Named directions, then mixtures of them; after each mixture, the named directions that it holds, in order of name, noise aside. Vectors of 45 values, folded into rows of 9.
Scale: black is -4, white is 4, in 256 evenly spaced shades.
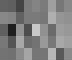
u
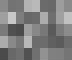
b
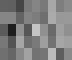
u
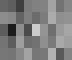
u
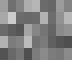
b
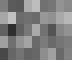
b, u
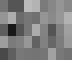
b, u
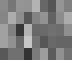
b, u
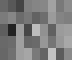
u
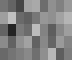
b, u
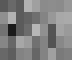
b, u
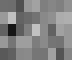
b, u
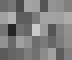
b, u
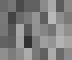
b, u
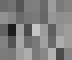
u
